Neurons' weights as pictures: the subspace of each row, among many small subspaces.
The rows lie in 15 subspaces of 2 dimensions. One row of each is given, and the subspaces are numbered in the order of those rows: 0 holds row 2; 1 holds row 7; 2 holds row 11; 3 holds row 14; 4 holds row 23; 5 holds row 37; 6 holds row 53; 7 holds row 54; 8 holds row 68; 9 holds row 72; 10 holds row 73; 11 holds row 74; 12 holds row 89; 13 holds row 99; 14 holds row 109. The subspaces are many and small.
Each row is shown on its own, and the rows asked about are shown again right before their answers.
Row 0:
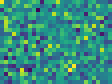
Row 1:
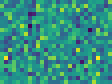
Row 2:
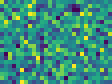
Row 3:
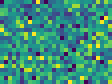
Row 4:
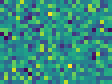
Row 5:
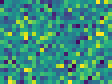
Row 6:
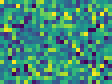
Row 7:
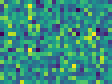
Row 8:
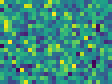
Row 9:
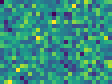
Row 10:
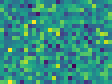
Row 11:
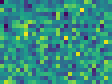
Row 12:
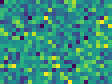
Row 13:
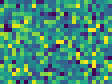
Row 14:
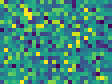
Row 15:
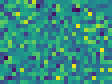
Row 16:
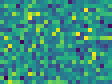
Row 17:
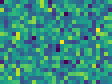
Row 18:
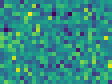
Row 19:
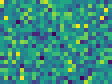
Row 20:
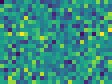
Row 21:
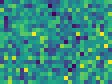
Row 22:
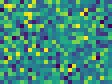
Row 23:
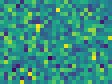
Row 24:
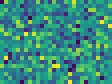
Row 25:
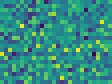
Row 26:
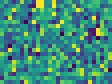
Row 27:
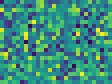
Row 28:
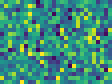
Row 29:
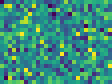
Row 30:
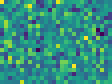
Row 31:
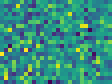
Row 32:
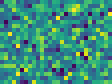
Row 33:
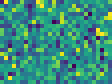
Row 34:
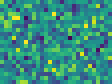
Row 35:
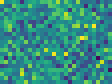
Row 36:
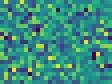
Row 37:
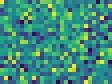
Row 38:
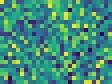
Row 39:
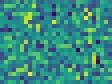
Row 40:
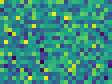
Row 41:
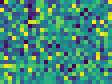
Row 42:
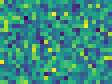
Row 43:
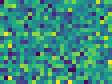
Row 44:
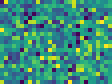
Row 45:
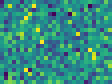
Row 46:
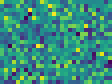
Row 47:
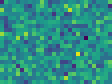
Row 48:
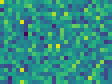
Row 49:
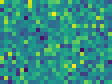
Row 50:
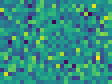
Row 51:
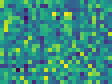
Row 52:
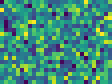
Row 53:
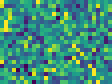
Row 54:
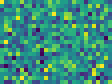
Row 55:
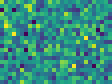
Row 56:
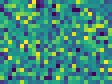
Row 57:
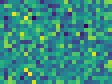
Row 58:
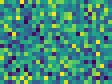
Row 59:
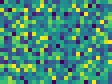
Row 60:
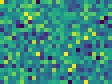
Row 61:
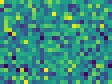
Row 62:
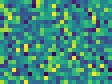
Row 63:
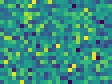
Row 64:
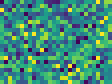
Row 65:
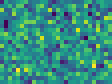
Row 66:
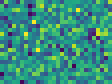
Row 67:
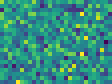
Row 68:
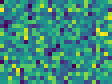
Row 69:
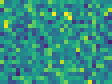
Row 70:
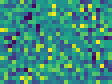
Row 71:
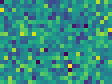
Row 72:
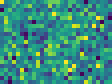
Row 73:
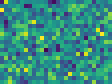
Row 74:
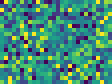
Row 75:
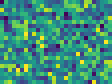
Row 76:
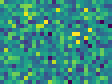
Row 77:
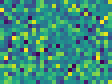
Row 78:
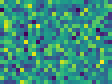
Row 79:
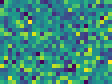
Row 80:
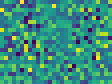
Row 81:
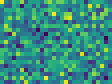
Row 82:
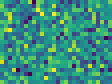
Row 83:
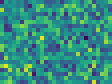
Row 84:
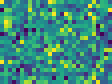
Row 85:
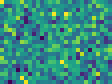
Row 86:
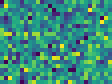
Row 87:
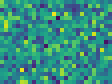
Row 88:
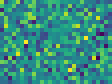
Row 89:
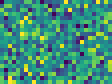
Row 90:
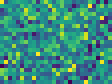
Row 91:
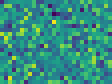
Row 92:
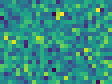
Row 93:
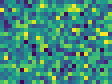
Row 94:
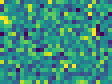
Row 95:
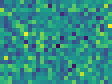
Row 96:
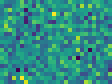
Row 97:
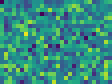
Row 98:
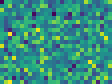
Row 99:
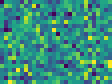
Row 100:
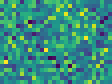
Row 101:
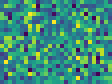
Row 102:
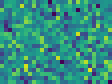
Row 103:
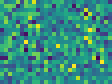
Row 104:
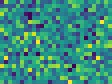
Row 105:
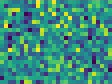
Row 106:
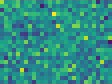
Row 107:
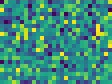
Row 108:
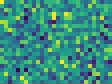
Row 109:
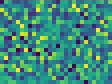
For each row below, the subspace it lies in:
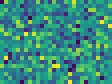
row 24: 3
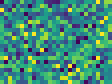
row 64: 11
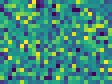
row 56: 0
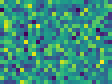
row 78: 10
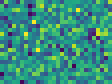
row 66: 1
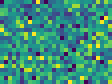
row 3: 5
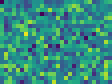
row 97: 2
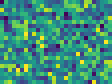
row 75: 2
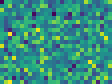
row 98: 7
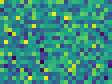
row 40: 7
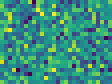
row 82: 6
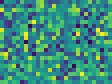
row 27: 10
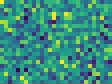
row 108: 14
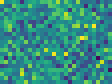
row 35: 4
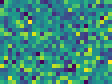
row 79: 5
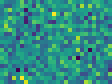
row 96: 14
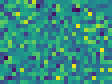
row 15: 0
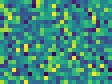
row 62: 6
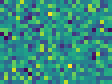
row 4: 4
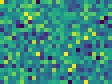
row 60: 5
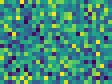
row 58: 7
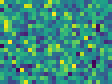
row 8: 10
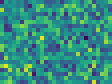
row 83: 2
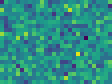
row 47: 10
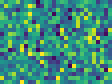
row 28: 1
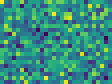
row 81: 7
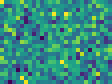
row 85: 14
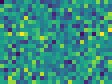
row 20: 12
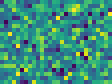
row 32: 0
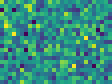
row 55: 10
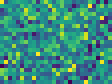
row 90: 5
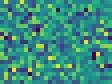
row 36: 4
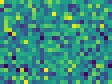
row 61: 7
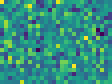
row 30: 8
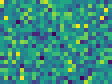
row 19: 5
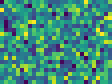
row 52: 10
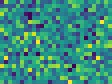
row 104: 5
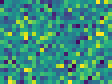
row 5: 12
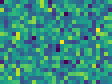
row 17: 8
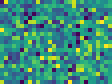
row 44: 3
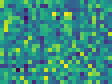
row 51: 6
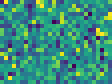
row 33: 8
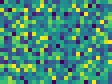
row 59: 14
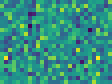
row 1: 14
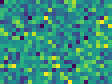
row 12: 3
